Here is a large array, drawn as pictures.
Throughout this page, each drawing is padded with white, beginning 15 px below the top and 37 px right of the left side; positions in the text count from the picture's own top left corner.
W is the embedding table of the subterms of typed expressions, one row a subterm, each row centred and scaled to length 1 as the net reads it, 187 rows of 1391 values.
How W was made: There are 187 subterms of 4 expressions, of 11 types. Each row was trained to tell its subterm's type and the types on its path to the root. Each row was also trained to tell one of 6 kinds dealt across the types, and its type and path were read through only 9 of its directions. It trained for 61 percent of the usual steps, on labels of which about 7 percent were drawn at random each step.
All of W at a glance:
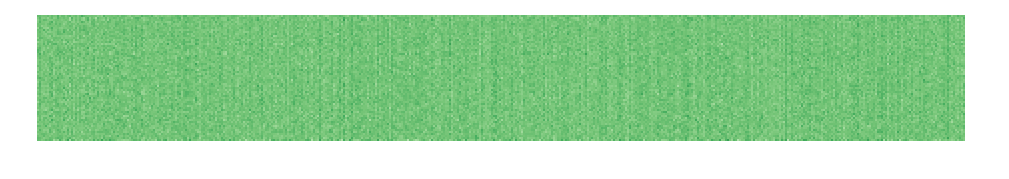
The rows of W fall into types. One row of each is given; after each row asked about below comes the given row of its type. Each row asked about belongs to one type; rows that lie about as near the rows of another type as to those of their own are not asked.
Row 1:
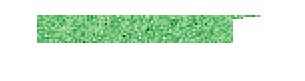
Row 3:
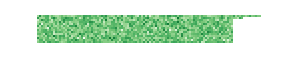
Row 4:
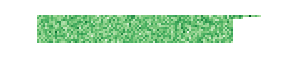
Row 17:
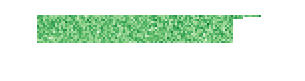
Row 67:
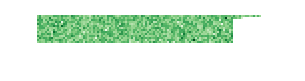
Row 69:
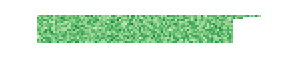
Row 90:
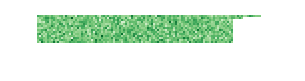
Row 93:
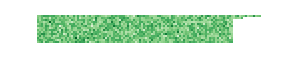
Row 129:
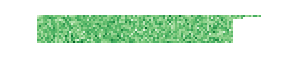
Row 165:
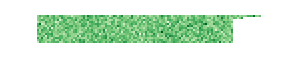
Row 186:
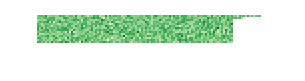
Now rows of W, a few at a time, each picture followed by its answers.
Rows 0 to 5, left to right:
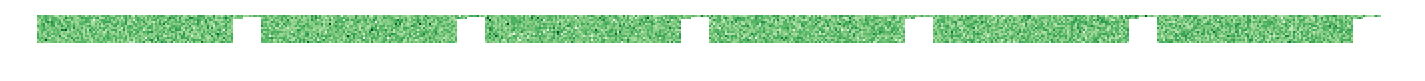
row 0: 90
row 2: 165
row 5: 69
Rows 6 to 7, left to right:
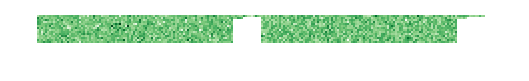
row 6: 69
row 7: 4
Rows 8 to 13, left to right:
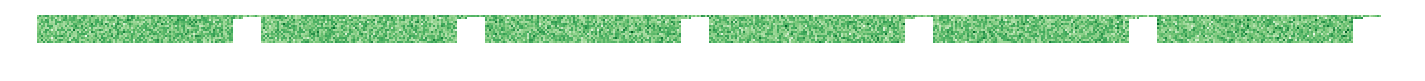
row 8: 4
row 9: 165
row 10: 129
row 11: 3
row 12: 129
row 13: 67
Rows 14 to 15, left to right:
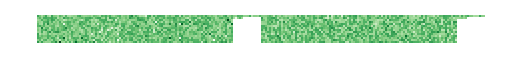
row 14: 90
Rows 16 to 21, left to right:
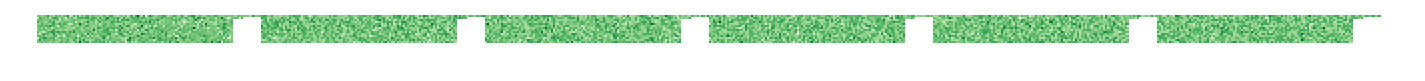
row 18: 165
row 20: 3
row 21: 17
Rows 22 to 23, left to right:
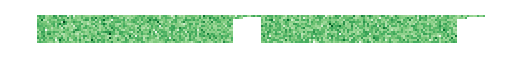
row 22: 1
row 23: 93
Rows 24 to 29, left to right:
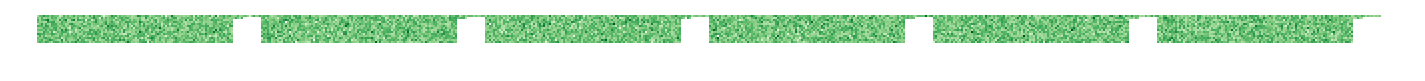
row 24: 93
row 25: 17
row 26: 4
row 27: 17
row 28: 4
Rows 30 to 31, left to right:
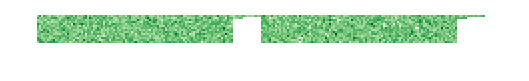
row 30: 3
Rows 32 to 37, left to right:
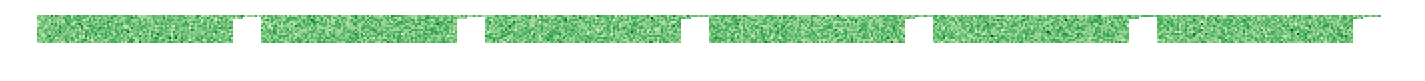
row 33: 3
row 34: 67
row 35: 93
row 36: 165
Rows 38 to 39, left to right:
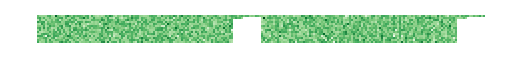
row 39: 90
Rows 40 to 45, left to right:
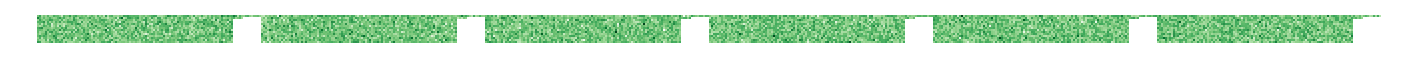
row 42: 1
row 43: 165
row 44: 165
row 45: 67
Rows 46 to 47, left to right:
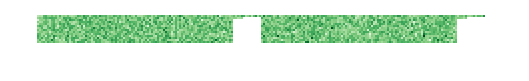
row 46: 129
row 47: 3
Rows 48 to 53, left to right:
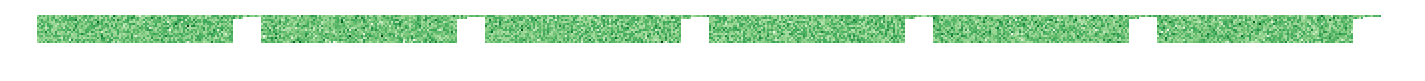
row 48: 4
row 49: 93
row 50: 186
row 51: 186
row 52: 17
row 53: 165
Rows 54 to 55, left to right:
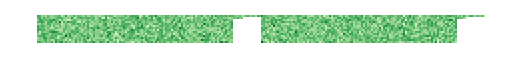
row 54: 17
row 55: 67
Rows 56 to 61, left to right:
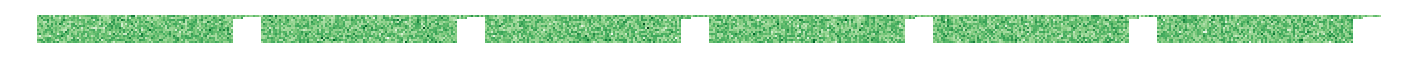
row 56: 93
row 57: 93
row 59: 93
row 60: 129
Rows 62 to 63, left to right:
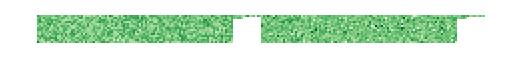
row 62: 67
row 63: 186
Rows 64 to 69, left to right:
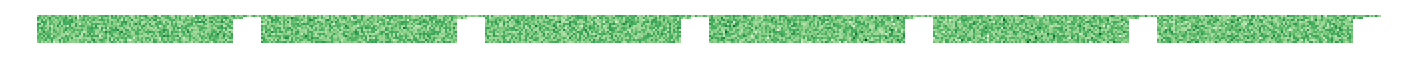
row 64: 165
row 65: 3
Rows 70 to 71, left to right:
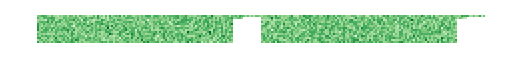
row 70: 186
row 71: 3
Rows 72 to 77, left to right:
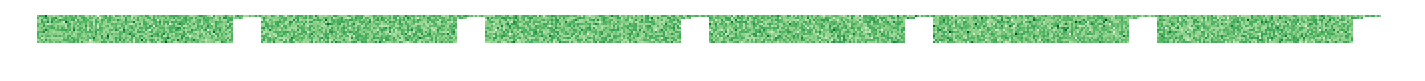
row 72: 186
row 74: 165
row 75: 165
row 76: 90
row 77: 1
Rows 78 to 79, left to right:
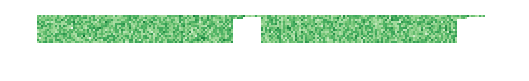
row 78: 4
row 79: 129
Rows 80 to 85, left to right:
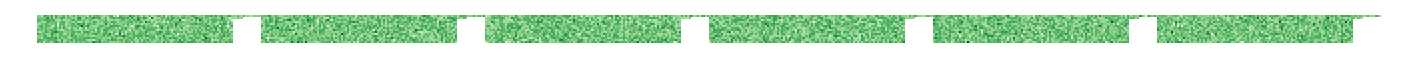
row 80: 93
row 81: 186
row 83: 3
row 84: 1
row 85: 69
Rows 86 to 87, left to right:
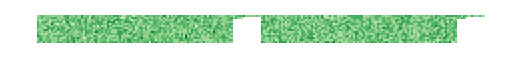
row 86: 186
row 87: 4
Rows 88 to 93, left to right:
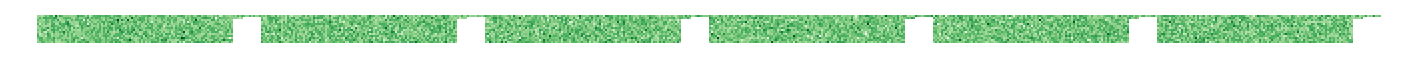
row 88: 90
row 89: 129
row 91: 165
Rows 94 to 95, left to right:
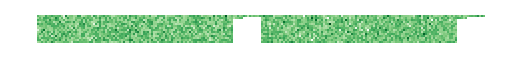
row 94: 90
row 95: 1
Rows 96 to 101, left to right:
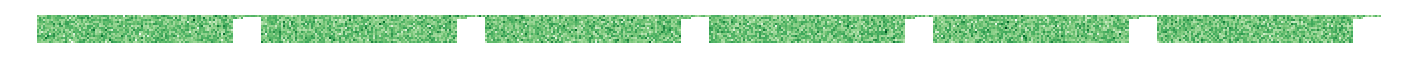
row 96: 165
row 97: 129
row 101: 129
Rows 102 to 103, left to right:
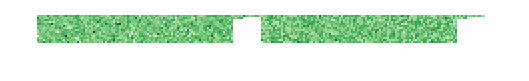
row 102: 69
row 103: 129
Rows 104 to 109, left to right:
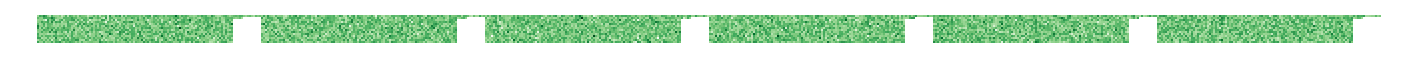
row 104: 186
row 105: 4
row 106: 4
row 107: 129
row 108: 93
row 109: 186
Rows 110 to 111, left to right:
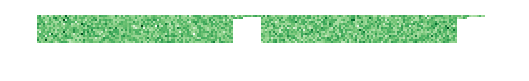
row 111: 4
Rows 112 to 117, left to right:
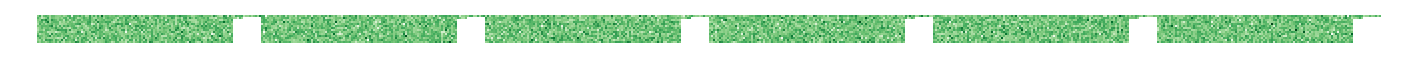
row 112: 4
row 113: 165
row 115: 129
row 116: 186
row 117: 4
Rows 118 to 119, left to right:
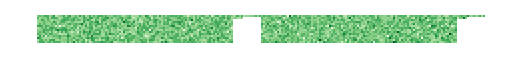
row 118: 3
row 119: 186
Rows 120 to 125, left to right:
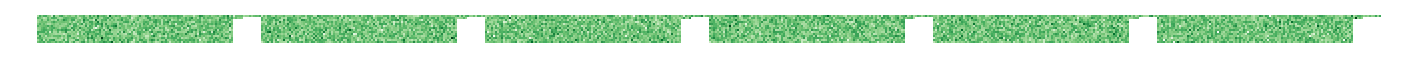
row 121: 129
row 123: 67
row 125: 186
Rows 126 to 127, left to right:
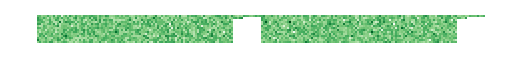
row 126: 165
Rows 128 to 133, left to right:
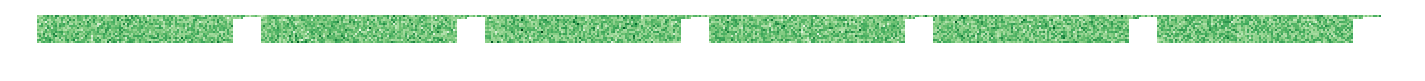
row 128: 93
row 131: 93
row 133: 4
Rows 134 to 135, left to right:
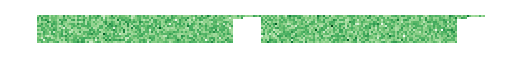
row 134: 93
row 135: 69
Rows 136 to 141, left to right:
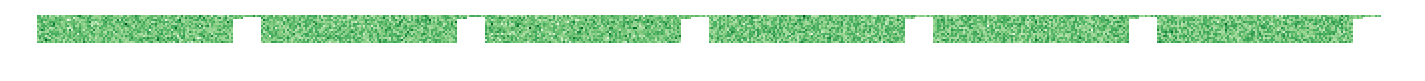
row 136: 17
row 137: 165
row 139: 4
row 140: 4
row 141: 3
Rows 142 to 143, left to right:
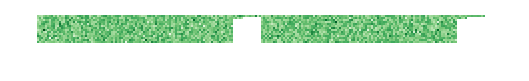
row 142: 90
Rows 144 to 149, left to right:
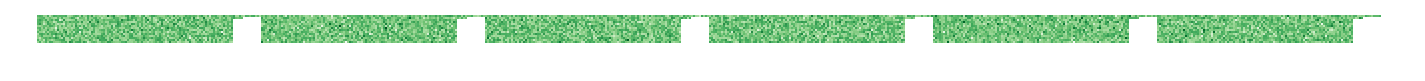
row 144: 67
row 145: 69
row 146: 69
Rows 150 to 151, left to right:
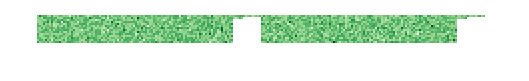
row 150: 186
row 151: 129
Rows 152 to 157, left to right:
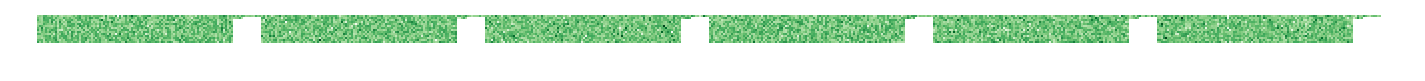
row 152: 129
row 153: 4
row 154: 69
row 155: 69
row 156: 3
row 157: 93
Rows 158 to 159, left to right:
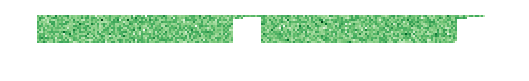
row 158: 1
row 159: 67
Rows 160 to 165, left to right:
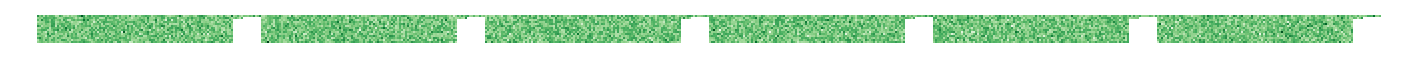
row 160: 90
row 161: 129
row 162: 67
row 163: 17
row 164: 3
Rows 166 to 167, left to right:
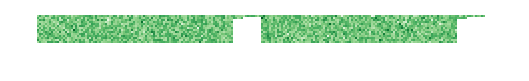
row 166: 165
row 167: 17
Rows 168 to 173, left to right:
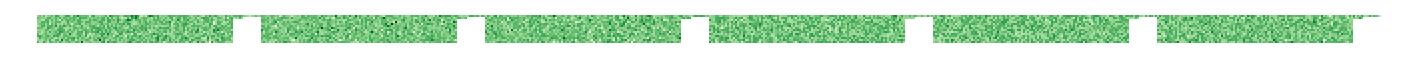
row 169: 165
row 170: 165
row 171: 129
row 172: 4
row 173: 129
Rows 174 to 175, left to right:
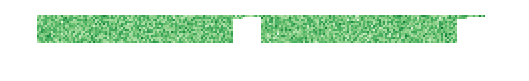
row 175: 186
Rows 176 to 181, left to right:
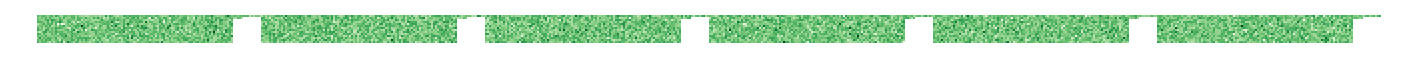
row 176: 69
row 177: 4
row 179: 67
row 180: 186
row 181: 17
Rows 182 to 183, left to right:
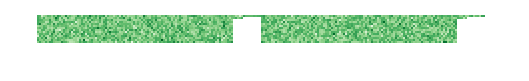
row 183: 17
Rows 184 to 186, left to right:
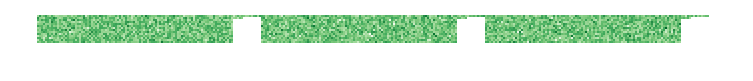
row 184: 129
